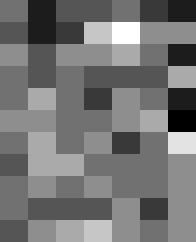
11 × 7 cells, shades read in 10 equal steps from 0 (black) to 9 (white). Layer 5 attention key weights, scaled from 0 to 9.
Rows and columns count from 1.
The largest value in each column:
5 6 6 7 9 6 8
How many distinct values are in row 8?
4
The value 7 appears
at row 2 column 4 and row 11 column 4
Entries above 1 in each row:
5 6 6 7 6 6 7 7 7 7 7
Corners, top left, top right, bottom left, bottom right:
4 1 3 5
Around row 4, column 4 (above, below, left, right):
5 2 4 3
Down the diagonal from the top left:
4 1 5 3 5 6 8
